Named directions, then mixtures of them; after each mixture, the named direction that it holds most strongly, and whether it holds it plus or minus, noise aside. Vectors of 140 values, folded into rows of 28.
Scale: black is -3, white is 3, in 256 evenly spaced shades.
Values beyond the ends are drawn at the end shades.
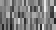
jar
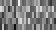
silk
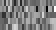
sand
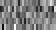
silk, minus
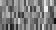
jar, plus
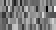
sand, plus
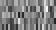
jar, plus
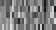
jar, minus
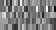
sand, minus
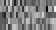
sand, plus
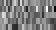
sand, minus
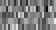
sand, plus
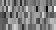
sand, plus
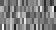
jar, minus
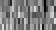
jar, minus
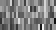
jar, plus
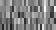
jar, plus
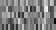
jar, plus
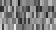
silk, minus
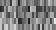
silk, minus
